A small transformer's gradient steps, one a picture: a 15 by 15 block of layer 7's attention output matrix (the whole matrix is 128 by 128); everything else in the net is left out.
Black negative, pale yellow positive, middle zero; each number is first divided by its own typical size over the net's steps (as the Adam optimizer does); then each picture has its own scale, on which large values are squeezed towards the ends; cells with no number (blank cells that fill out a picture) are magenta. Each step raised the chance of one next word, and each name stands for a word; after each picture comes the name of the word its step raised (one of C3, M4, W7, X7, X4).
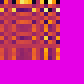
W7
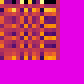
W7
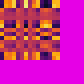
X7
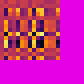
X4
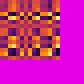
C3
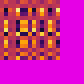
X4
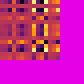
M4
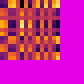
X7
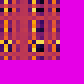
M4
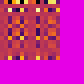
W7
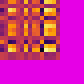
M4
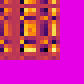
M4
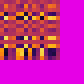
C3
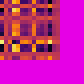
M4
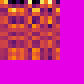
W7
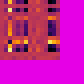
M4
